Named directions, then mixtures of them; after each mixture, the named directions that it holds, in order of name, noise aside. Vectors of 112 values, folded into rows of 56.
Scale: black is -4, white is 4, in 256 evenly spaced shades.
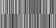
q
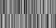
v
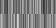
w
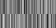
v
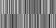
q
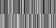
v, w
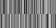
v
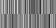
q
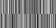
q, v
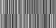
q, w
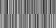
q, w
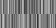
q, v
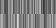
w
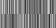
q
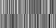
q
